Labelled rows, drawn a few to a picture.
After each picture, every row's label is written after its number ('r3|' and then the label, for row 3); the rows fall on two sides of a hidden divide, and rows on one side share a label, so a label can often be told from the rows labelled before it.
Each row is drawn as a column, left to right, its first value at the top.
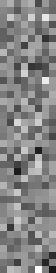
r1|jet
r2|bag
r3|jet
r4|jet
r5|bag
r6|jet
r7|bag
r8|bag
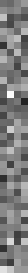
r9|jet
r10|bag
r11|jet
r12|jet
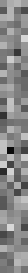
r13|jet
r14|bag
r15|jet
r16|jet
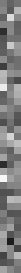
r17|bag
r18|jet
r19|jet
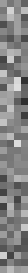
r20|jet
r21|bag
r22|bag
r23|jet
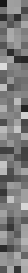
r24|jet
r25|jet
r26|jet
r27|jet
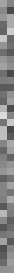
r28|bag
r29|jet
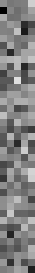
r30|jet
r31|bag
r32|jet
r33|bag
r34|bag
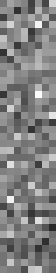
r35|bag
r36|jet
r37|jet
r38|jet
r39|jet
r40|bag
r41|jet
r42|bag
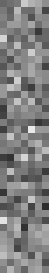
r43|jet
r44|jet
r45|bag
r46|jet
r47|jet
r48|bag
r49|jet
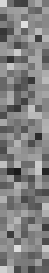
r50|jet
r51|jet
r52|jet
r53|jet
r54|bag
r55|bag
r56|jet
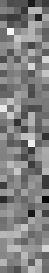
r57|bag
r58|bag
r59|bag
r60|jet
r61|jet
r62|jet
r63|bag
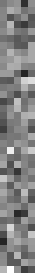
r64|jet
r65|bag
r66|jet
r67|bag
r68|bag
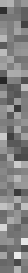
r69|jet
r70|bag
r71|jet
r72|jet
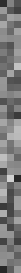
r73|jet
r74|jet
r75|jet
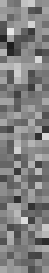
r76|jet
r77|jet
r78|jet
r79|bag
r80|jet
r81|bag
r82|jet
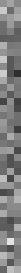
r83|bag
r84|jet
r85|jet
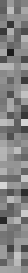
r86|jet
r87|jet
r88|jet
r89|jet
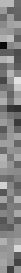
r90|jet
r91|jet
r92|bag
